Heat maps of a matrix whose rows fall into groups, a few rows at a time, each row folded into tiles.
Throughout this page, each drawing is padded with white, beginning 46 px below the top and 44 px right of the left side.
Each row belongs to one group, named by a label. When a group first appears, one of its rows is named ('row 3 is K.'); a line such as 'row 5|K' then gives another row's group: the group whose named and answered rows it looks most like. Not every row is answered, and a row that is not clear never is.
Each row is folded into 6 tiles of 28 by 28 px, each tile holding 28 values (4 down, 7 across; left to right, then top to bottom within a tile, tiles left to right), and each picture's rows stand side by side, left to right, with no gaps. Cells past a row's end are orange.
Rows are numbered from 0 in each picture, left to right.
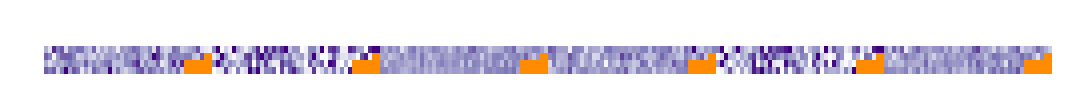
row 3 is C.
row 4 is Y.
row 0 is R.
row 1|Y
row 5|R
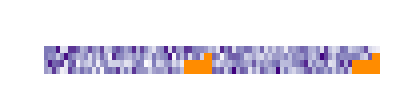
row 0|C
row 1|R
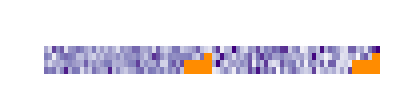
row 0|R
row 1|Y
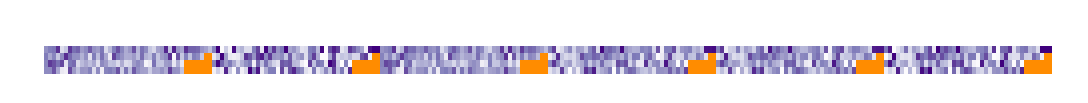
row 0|C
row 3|Y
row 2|C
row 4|Y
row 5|Y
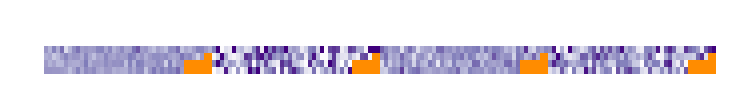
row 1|Y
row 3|Y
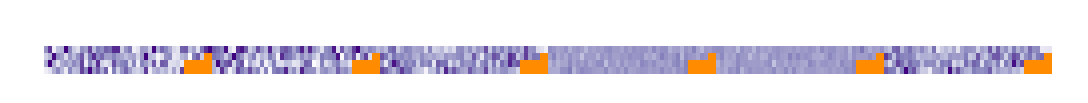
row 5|R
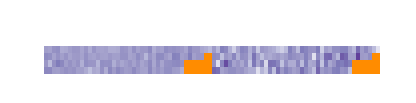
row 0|R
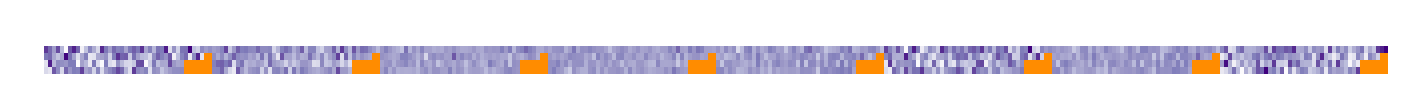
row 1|C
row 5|C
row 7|Y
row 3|C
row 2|C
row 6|R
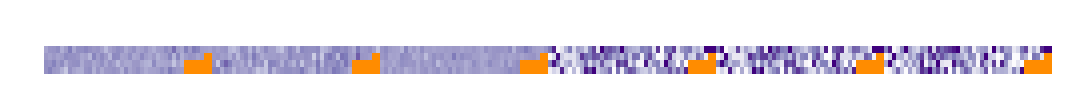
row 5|Y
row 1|R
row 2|C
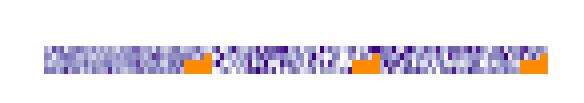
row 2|C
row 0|R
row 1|Y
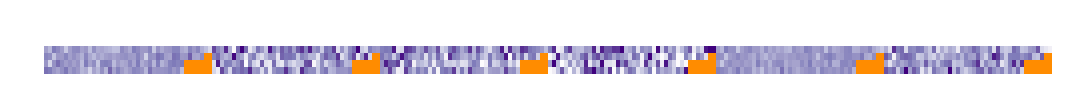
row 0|R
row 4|R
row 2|C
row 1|C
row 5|R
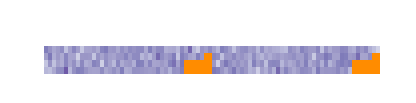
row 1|R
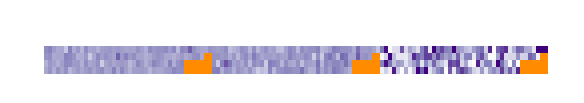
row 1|R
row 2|Y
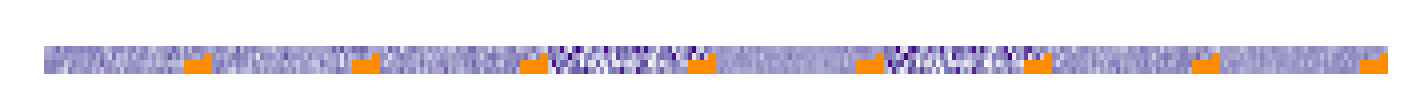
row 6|R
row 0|C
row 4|C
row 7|R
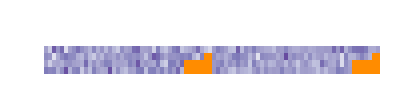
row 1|C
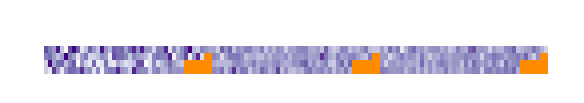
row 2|R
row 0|C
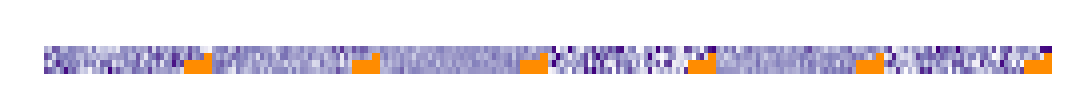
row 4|R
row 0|R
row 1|C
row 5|Y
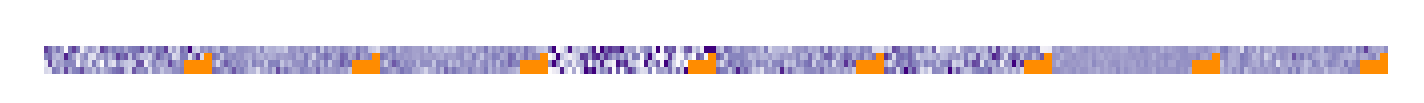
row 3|Y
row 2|R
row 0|C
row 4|R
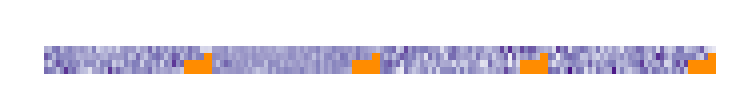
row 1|R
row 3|R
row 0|R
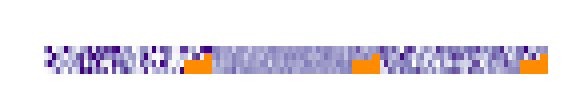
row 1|C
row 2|C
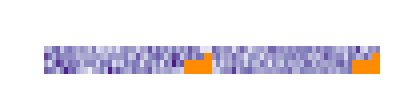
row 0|R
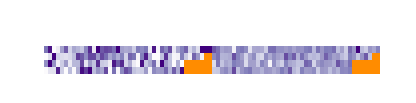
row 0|Y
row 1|C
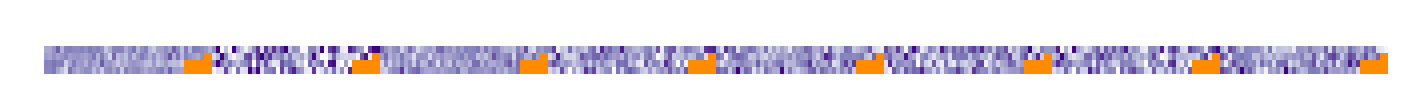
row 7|R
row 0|C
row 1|Y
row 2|C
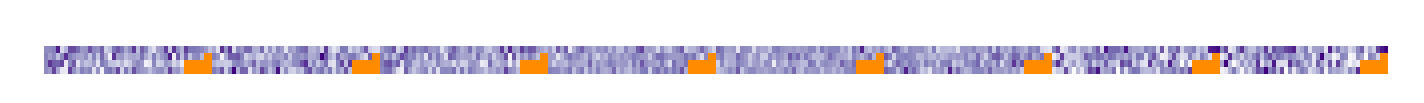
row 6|Y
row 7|Y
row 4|C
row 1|R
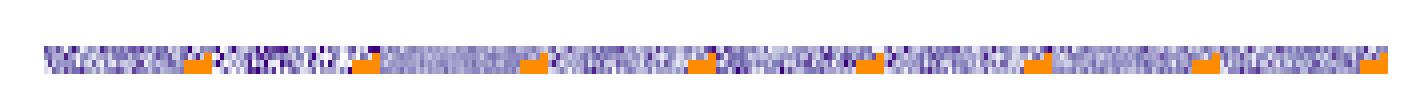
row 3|Y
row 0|C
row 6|R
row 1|Y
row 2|R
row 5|Y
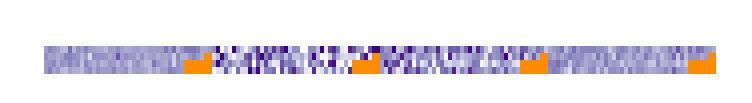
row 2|C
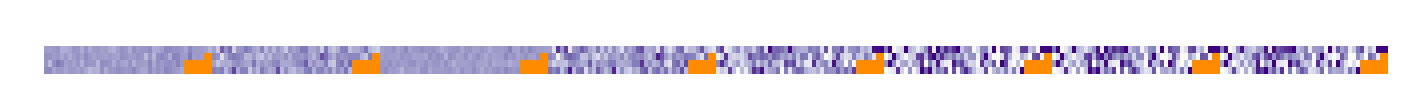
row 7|Y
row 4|Y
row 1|R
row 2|C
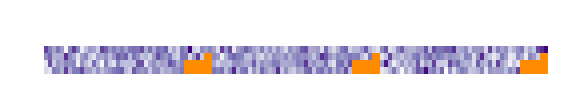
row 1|R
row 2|Y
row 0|C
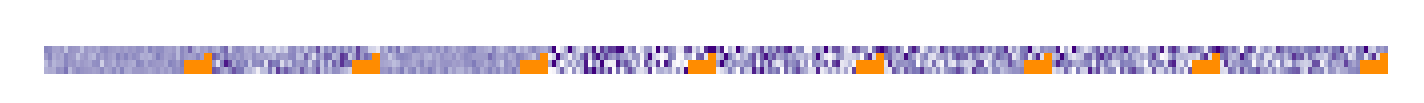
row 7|C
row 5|C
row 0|C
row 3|Y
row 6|Y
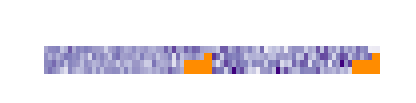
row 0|C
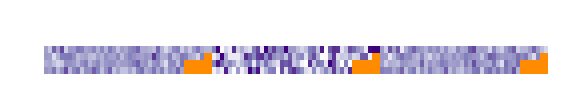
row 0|R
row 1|Y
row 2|R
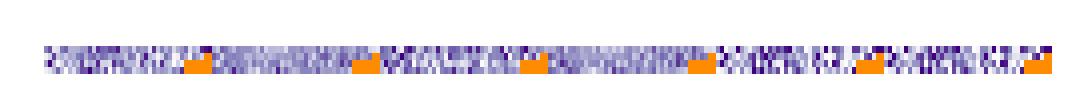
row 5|Y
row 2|C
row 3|R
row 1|R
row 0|Y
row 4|Y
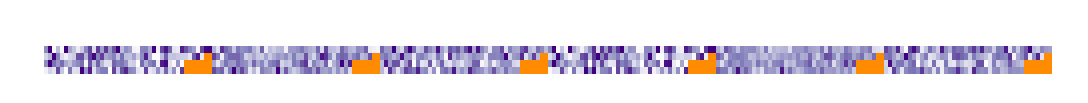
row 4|R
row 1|R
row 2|C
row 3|Y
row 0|Y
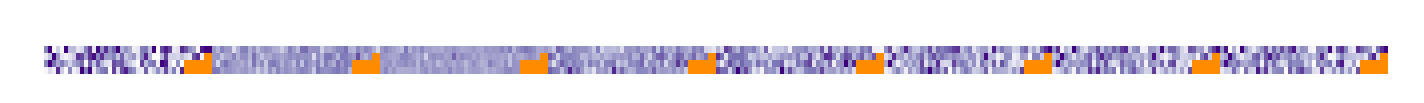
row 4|R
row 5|Y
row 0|Y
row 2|C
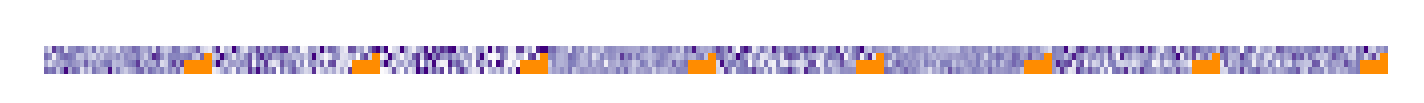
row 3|C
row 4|C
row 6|C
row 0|R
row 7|C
